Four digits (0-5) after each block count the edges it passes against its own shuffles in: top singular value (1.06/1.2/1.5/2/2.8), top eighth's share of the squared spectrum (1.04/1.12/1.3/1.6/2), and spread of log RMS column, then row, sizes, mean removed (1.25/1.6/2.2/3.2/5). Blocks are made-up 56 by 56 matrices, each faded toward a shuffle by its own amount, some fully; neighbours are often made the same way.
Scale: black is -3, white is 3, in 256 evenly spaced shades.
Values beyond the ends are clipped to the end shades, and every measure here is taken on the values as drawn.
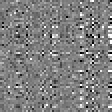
4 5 3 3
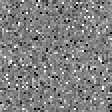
1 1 0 0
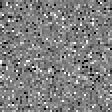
1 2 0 0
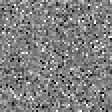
0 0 0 0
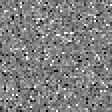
0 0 0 0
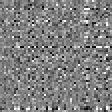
4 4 3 3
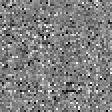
3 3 1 2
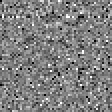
3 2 1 1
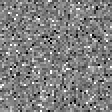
0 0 0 0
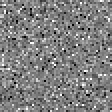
0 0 0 0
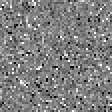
1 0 0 0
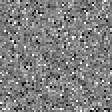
1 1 0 0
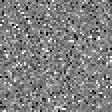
0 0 0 0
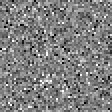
2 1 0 0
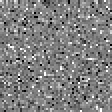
3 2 0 0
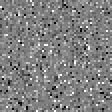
1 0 0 0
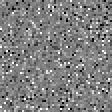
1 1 0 0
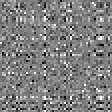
5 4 3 3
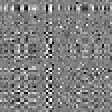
5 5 3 3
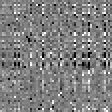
5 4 3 2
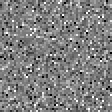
0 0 0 0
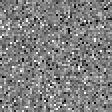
0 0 0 0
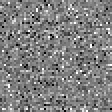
2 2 0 1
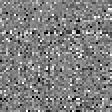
4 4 1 2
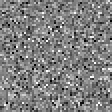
1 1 0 1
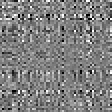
4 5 3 4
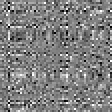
4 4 3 3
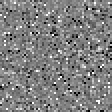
2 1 0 0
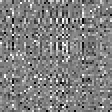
4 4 3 2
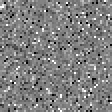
1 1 0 0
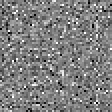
3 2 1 0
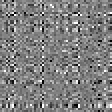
5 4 3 3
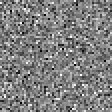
1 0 0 0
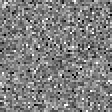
2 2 0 0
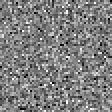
2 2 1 0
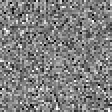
2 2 0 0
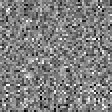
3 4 2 2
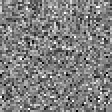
3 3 1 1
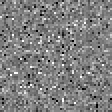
1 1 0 0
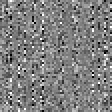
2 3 4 0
